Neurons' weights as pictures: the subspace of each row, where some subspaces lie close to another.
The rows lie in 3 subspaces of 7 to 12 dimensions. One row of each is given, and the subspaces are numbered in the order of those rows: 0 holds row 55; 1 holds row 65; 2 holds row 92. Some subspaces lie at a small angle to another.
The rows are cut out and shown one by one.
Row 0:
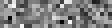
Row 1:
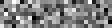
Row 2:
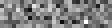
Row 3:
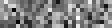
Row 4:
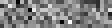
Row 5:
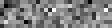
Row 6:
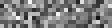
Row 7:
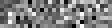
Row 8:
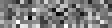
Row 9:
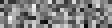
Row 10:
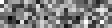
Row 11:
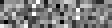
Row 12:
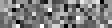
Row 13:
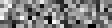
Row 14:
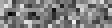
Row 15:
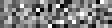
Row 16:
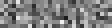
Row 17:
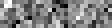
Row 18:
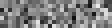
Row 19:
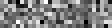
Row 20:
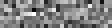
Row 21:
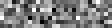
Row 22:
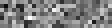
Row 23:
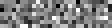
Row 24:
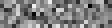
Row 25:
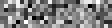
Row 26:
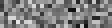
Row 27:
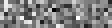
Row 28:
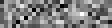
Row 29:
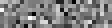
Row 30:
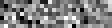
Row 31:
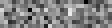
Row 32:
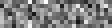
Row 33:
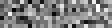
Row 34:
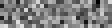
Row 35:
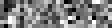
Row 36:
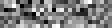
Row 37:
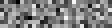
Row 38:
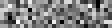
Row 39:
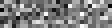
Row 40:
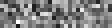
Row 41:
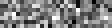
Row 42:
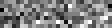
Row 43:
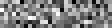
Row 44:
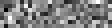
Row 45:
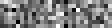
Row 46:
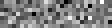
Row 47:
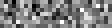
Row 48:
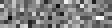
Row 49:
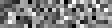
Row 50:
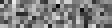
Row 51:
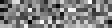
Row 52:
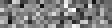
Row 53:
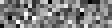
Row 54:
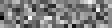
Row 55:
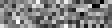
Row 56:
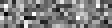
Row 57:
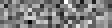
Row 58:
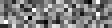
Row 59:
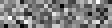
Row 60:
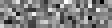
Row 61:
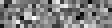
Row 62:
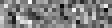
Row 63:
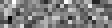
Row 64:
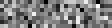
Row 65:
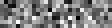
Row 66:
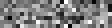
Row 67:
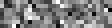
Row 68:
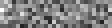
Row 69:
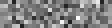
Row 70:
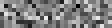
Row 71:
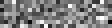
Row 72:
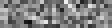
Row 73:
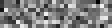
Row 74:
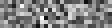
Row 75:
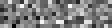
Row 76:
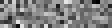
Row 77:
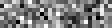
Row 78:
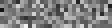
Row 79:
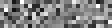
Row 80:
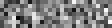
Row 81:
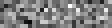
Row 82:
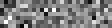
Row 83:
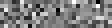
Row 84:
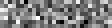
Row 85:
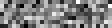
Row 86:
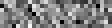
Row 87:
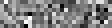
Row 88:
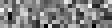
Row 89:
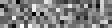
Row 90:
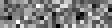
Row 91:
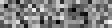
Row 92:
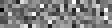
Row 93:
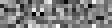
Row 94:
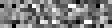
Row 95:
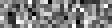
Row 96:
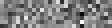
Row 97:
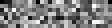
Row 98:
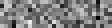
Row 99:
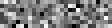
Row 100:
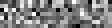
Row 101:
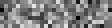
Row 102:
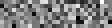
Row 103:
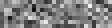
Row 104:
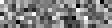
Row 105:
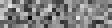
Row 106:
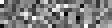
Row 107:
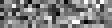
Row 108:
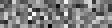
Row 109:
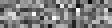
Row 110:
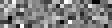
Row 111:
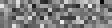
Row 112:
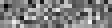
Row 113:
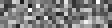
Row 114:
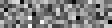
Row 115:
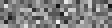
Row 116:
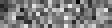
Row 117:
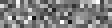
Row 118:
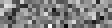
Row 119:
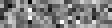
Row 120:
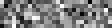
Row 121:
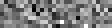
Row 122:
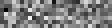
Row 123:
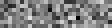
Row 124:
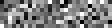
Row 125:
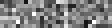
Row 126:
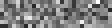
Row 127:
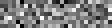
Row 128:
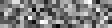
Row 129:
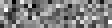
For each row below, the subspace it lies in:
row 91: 0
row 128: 1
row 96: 1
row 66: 2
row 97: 2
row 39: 2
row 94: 0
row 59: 0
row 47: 1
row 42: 2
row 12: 1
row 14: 2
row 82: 0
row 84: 2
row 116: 0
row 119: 1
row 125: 2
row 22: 2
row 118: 0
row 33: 0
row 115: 2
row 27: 0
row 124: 1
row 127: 0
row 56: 0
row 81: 2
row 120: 1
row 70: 0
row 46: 0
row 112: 2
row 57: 2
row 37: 1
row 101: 2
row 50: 1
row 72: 2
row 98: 0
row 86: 1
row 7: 1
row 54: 0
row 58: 2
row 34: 2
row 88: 0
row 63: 1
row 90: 0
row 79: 1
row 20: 2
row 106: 1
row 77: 2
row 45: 2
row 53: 1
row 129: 1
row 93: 0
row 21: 0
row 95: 1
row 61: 1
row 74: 2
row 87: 0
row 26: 0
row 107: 0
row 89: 0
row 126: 1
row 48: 0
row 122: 2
